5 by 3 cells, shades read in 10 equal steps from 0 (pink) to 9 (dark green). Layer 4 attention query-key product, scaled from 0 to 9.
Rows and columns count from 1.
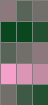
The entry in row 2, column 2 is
9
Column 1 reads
4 9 6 0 5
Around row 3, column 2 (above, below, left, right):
9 1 6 4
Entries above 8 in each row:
0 2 0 0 0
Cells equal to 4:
2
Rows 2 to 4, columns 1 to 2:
9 9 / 6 5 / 0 1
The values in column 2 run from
1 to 9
